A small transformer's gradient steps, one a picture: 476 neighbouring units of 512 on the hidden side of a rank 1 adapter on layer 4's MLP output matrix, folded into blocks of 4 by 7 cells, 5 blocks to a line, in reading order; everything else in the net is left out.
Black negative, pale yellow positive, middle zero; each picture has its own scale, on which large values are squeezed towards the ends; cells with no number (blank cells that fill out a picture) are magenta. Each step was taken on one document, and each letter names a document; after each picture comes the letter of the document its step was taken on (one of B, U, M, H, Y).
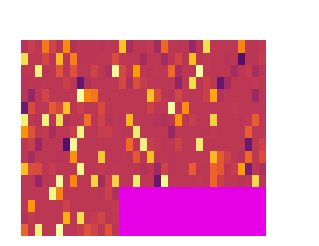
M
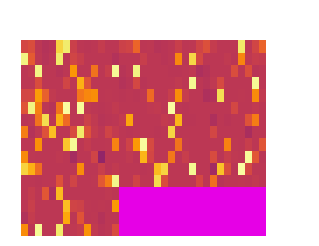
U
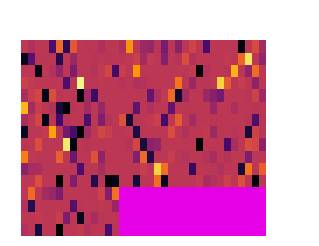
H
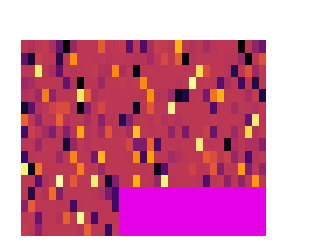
H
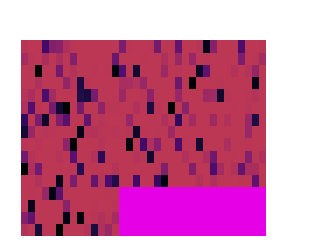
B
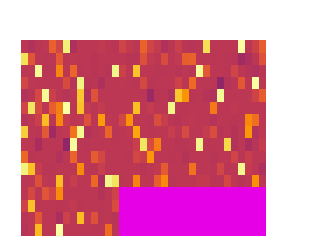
H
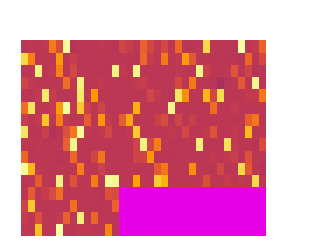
H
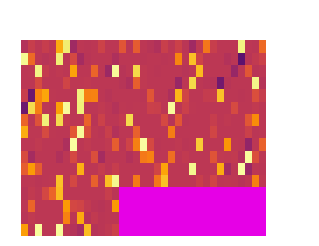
U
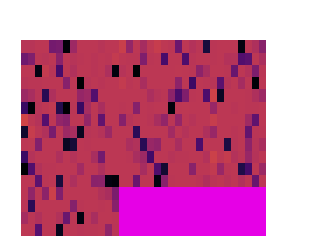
H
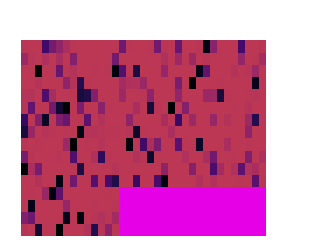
B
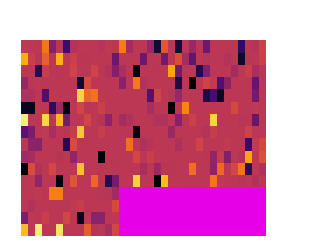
M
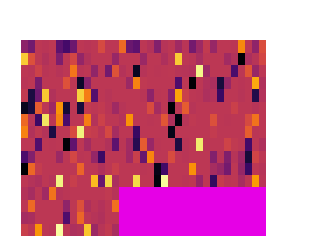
U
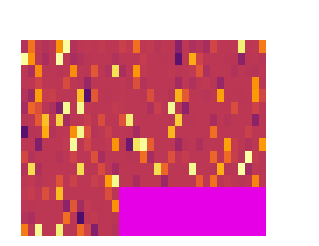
U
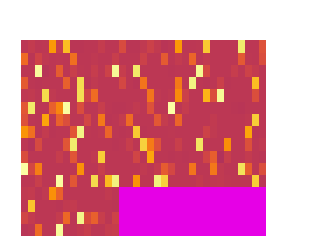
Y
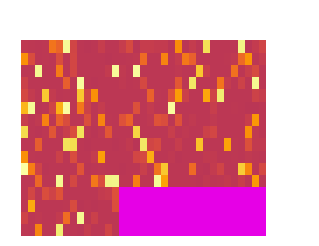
H
